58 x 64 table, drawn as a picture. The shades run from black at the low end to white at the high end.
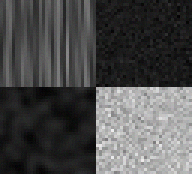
It is made of 2 by 2 panels. Panel 1,1: low, streaked downward. Panel 1,2: very low, fine-grained, faint in contrast. Panel 2,1: very low, blotchy, faint in contrast. Panel 2,2: high, fine-grained.
